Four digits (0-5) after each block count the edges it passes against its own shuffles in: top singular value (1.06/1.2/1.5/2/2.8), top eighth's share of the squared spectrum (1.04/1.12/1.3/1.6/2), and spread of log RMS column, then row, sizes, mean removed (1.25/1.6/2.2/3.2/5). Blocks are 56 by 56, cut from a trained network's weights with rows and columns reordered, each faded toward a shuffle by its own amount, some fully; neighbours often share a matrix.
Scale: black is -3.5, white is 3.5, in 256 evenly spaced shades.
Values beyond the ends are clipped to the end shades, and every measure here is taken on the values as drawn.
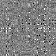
3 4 2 1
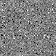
2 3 1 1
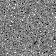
0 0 0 0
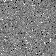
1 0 0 0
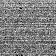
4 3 0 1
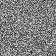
0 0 0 0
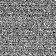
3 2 0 0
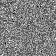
0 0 0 0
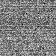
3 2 0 0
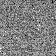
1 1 0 0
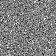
0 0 0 0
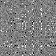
3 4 2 1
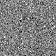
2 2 1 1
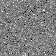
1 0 0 0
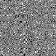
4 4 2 2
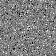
0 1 0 0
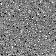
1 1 0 0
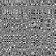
4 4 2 3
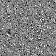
2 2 1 0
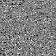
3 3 1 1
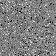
1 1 0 1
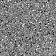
2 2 0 0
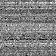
4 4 1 2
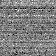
4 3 1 2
